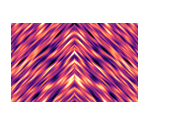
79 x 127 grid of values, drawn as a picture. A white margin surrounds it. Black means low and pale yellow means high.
The ninth with the highest average is the bottom middle. It is mirror symmetric from left to right. On average the colour sits 50% of the way up the scale. No overall slope runs across the table. There is no seam.
